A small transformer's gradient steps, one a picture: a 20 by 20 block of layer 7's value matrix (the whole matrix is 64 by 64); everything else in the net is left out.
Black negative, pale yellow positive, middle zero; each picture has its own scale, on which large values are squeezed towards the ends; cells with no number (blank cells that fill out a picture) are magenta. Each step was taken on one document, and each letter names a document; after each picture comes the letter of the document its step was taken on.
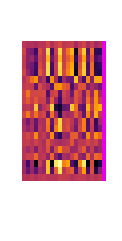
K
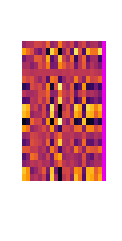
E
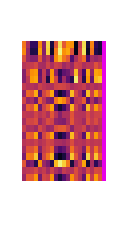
K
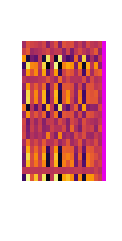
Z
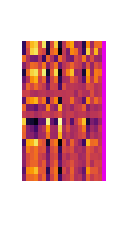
Z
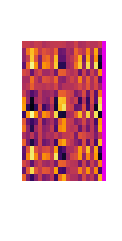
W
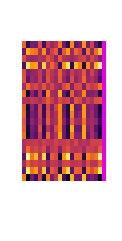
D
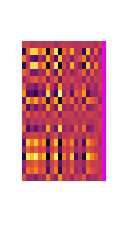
Z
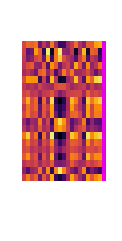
E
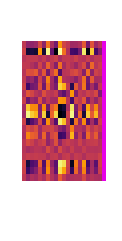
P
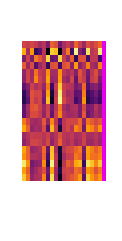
E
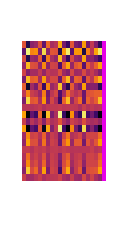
D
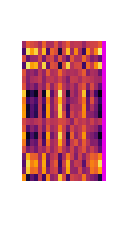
D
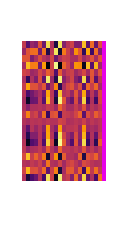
P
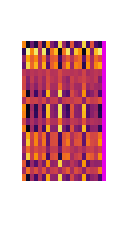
D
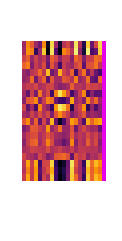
E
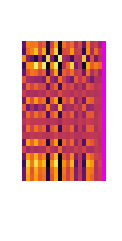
Z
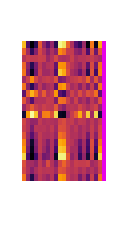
W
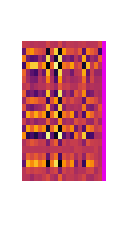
Z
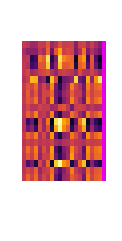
K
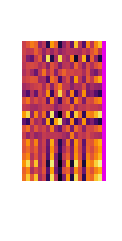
E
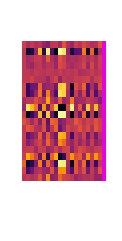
P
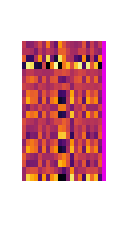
P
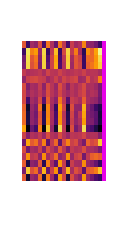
D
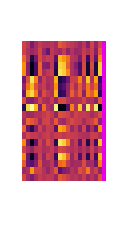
W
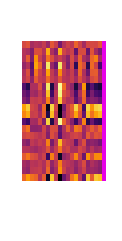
E
